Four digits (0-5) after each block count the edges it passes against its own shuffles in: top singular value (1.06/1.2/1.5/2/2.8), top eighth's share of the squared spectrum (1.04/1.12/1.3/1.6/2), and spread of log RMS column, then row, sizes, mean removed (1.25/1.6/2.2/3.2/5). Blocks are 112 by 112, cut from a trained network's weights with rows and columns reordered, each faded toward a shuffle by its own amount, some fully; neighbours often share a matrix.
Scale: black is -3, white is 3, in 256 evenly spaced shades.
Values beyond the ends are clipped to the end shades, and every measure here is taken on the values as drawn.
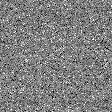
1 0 0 0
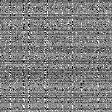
4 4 4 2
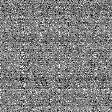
3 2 2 0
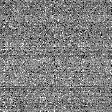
3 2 2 0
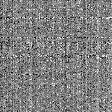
3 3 0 3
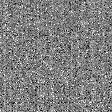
2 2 0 2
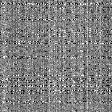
4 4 1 4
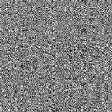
3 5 3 2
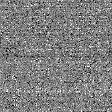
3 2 2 0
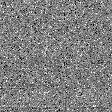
1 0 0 0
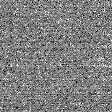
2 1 1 0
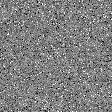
0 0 0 0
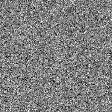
2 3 0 1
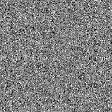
3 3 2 1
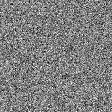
2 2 0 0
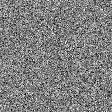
1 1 0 0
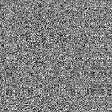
4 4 1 3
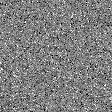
0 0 0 0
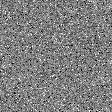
0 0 0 0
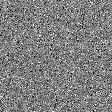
0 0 0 0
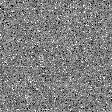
1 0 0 0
